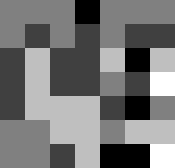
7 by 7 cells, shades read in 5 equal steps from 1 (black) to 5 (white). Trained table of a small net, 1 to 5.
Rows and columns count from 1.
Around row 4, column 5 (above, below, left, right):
4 2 2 2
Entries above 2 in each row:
6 3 3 3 4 7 4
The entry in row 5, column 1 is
2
